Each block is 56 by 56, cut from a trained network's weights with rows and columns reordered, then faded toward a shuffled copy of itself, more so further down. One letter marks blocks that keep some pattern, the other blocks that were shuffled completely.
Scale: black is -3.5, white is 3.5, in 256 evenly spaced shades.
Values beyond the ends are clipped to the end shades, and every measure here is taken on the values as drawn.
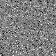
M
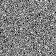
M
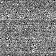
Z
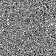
M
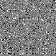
Z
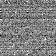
Z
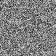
M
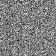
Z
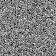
M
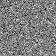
M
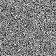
Z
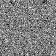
Z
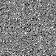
Z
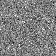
M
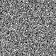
M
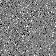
M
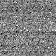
Z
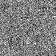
Z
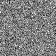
M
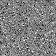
M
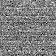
Z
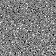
Z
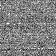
Z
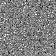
M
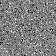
Z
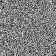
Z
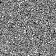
M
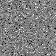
M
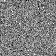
M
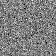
M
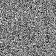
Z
